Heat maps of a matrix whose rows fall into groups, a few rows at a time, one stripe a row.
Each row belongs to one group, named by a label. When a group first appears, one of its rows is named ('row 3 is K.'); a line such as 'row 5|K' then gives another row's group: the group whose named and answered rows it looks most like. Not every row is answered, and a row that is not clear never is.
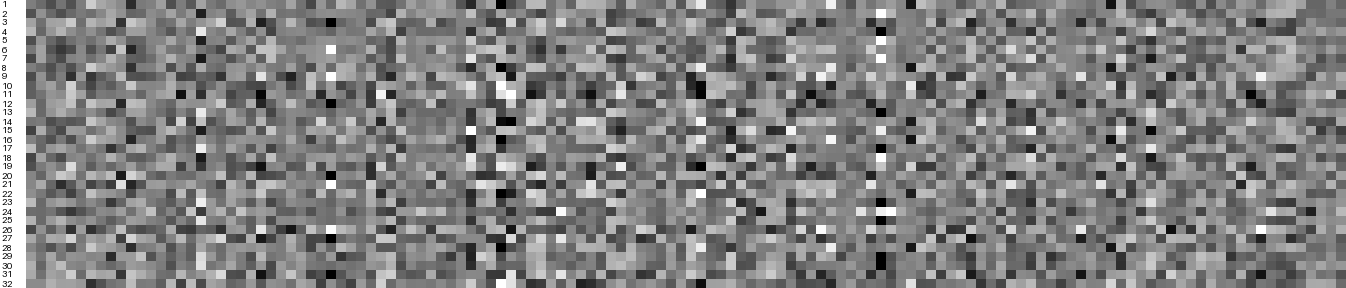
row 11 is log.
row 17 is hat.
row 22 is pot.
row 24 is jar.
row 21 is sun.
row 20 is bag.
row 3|bag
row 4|hat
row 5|jar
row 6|sun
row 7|jar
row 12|bag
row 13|hat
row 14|pot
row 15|jar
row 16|pot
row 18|jar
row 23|hat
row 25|hat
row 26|sun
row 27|bag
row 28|pot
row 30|hat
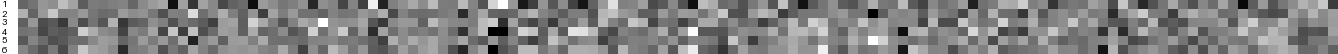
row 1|log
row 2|hat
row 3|sun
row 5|jar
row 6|pot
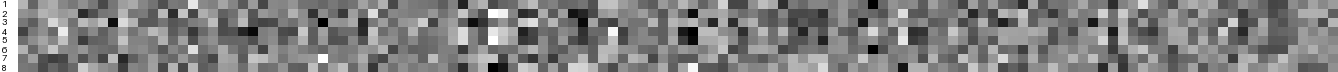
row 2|log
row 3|bag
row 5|log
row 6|hat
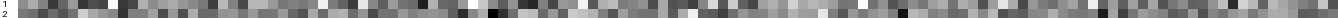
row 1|sun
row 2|pot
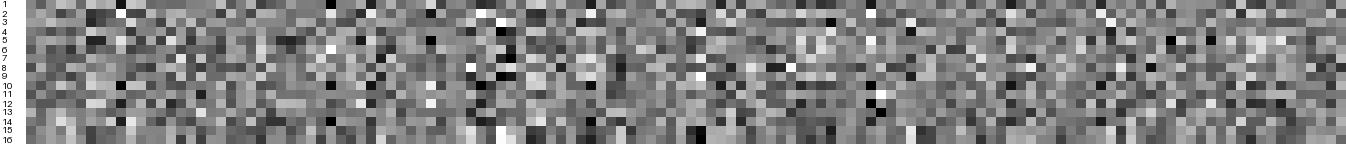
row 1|bag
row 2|sun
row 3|log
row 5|sun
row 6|sun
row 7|pot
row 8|jar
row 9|pot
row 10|bag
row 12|bag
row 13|hat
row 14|bag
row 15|log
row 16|log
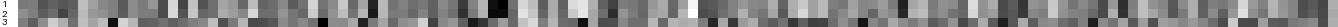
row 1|pot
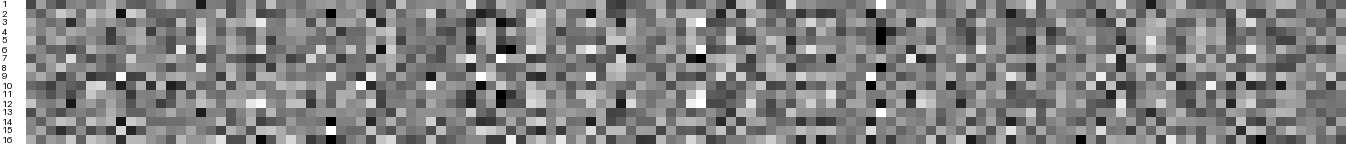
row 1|jar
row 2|bag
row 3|pot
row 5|hat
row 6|pot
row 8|hat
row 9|sun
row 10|bag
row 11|pot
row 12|pot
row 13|jar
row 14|bag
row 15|sun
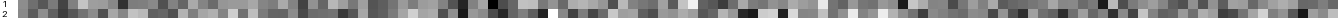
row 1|pot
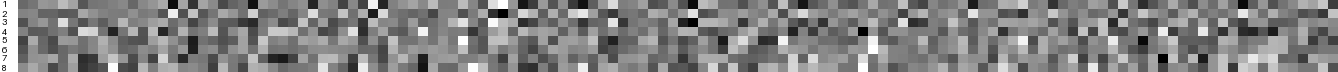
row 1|log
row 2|pot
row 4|bag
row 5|jar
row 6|jar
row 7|sun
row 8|sun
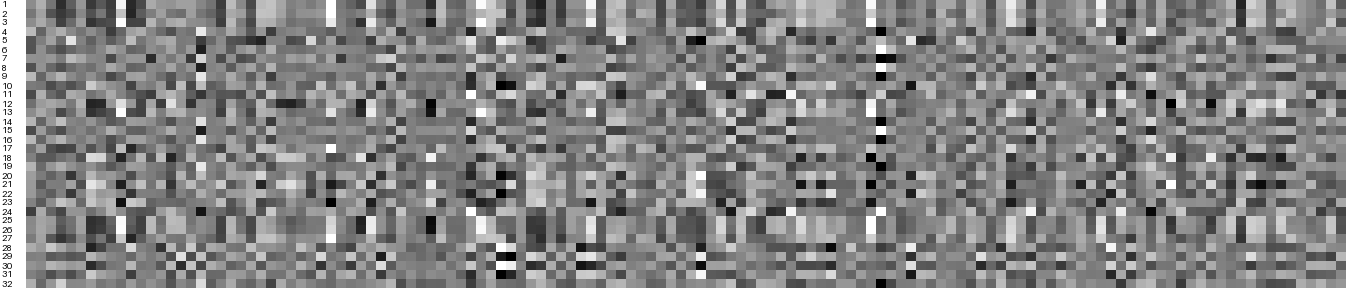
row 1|sun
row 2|sun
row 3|sun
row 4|hat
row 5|log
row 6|jar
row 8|jar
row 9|hat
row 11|jar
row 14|hat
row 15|jar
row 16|hat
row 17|sun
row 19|hat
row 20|pot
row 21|bag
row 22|pot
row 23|bag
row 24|jar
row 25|sun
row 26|sun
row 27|sun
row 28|log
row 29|pot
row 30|log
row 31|pot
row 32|hat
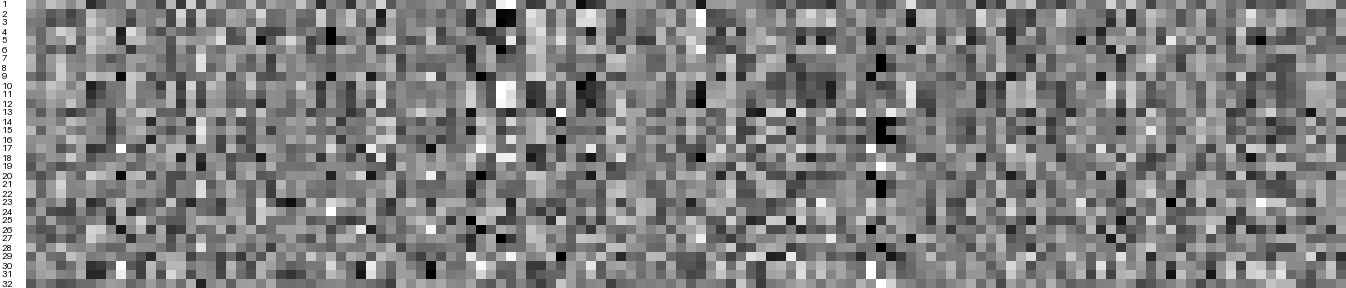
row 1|log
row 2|pot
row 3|pot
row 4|bag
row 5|bag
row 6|pot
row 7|hat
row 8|hat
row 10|log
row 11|log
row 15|hat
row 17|sun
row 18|log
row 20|bag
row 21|hat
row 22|hat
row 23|sun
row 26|bag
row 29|jar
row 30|sun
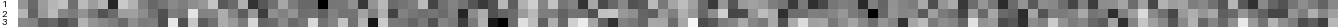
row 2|hat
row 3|pot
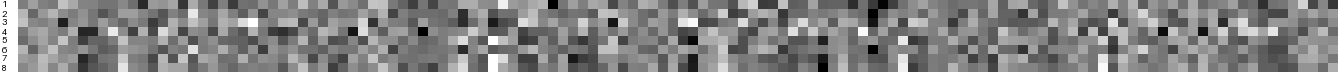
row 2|hat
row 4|sun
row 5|log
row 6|hat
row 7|log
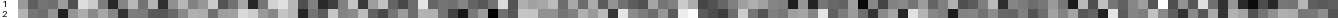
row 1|bag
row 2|pot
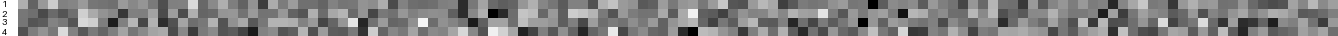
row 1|hat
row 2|pot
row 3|bag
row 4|log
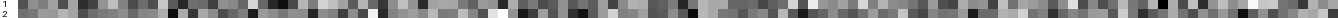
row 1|sun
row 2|log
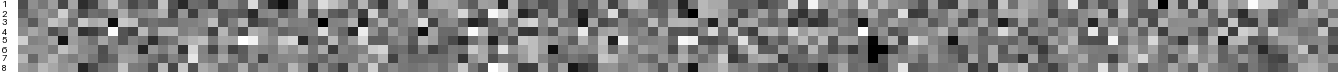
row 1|sun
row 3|bag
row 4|sun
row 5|pot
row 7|hat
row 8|log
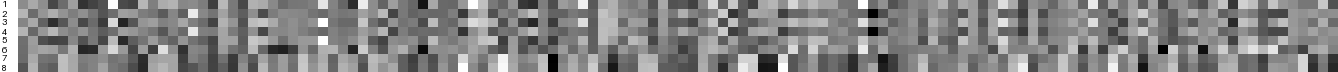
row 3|sun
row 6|sun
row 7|jar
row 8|jar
